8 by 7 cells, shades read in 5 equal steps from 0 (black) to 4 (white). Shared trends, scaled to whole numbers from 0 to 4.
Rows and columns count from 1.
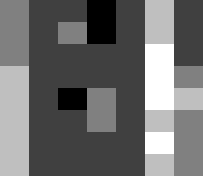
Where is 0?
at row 1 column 4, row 2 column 4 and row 5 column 3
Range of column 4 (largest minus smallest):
2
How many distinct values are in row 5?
5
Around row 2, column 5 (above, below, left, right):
1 1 0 3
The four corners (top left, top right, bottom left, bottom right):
2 1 3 2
